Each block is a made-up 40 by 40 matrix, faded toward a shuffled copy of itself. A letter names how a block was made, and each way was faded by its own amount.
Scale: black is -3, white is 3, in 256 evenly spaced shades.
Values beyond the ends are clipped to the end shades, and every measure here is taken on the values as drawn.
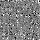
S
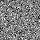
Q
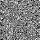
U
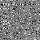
S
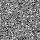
Q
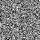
U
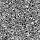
U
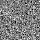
U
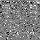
S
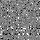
S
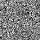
U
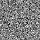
U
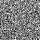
U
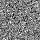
Q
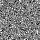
Q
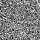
U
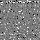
S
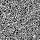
Q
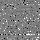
S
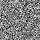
Q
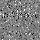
S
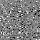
S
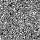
Q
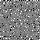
S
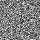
U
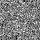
Q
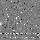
S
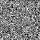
U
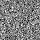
U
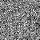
U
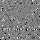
S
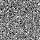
U
